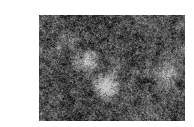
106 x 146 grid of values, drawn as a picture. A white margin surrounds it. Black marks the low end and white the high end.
Bumps: three. Grain: blotchy. Odd rows or columns: none. Mirror symmetry: none. Slope: none.
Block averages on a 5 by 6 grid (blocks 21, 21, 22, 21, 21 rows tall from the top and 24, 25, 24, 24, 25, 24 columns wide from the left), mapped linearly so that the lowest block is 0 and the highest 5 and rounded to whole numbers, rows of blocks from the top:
110121 / 221112 / 123224 / 105312 / 101121
